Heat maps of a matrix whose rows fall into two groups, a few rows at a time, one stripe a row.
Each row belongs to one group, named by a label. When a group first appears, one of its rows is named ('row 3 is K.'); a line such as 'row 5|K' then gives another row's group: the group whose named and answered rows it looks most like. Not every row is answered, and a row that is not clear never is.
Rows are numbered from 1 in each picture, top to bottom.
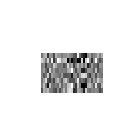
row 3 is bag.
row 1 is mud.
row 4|mud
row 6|mud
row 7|mud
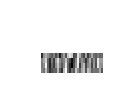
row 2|mud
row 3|mud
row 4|mud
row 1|bag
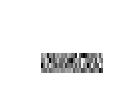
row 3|bag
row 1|mud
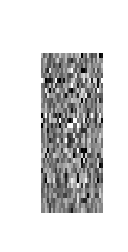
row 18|mud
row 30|mud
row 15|bag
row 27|bag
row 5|mud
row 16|mud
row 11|mud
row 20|mud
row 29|bag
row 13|bag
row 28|bag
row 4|mud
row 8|mud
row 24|bag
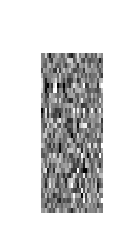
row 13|bag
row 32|mud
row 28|bag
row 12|bag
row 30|bag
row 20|bag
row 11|mud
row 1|mud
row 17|mud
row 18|bag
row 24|mud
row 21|bag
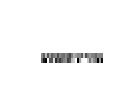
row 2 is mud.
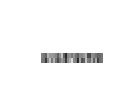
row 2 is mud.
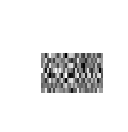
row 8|mud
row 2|mud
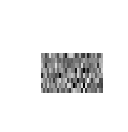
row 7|bag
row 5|bag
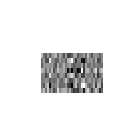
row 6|mud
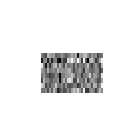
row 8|bag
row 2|bag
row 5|bag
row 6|bag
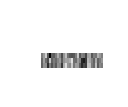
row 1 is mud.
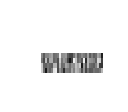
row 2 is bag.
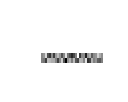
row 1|mud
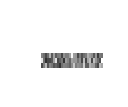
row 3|bag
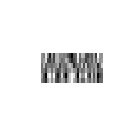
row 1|mud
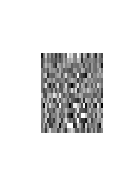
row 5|mud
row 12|mud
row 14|mud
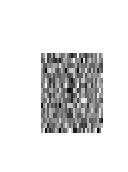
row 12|bag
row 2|bag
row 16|bag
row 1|mud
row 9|mud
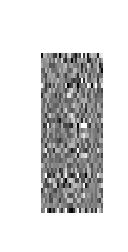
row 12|mud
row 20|mud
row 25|mud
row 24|mud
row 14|bag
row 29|mud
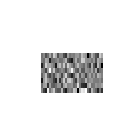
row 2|mud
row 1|bag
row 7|mud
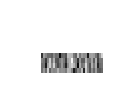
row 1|bag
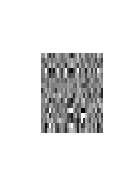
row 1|mud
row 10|mud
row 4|mud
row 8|bag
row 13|mud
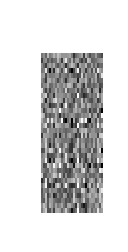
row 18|mud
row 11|mud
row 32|mud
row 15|mud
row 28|bag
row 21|mud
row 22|mud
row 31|mud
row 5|bag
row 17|bag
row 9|mud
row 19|mud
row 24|bag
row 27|mud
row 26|bag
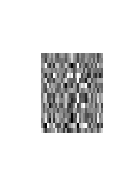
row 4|bag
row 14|mud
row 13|mud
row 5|bag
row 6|mud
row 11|mud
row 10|mud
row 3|mud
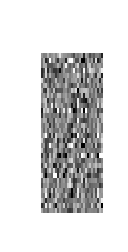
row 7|mud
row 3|mud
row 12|bag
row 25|bag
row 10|mud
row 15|mud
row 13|bag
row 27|bag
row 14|mud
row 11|mud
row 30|bag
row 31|bag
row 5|bag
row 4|bag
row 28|mud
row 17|mud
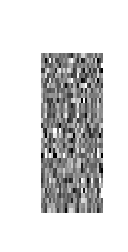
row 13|mud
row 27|bag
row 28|bag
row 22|bag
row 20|mud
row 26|bag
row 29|bag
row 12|mud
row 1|mud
